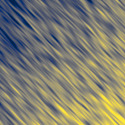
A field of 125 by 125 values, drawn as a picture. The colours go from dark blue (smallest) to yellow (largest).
Odd rows or columns: none. Grain: diagonal, down to the right. Mirror symmetry: none. Ninth with the lowest average: top left. Slope: up to the bottom right.
